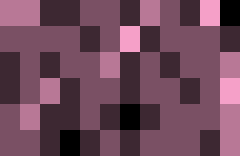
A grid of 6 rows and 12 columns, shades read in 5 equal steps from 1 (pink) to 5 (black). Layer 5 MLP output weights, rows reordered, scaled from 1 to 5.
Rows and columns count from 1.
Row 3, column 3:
4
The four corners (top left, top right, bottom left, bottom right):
2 5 3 2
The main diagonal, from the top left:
2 3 4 4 3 3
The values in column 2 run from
2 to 3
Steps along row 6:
same up up down down up down same same up down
